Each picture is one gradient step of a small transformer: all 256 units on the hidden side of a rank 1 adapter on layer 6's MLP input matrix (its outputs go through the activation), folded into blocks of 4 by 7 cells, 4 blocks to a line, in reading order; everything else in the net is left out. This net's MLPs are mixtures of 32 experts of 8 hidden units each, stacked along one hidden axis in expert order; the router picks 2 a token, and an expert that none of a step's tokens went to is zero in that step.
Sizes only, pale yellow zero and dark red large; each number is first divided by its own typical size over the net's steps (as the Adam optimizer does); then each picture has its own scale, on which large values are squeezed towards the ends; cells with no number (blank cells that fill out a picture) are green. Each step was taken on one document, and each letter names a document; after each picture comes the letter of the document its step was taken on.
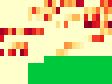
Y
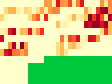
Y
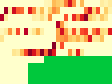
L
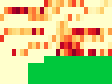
L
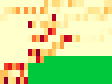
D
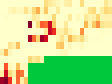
D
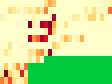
D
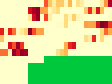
Y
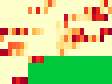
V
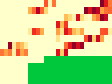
V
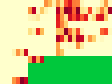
L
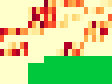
Y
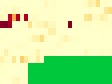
D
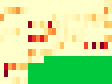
D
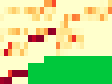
Y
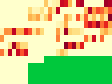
Y
